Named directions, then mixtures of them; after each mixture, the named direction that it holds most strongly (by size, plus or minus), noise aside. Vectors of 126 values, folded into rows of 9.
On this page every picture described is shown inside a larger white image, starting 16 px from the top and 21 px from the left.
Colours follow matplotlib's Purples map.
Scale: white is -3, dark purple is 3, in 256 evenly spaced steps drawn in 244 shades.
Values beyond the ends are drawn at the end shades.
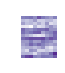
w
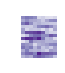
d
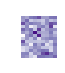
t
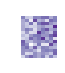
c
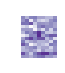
d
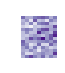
c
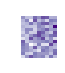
c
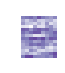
w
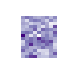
t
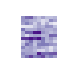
d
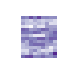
w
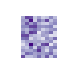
c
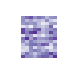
w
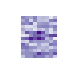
d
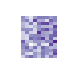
c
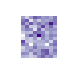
t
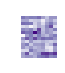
t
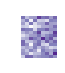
c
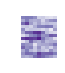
d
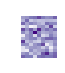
t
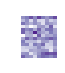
t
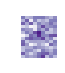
c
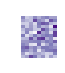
c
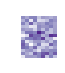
c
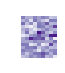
c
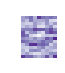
w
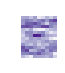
w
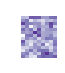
t
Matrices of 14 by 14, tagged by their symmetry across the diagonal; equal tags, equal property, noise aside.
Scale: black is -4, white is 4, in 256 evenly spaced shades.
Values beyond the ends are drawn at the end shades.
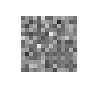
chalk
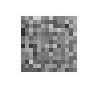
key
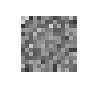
chalk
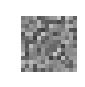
chalk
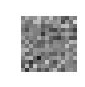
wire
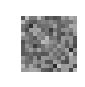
chalk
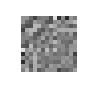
chalk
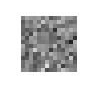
key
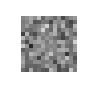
wire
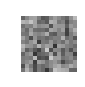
wire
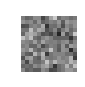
wire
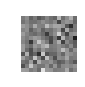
key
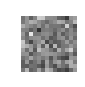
wire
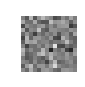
key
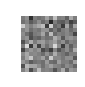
key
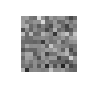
wire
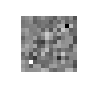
key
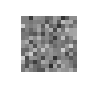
key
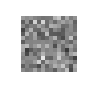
wire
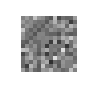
chalk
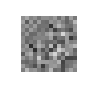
chalk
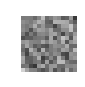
key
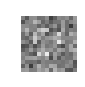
chalk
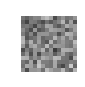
chalk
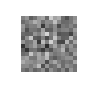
key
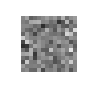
wire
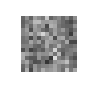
wire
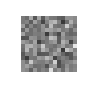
chalk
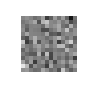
key
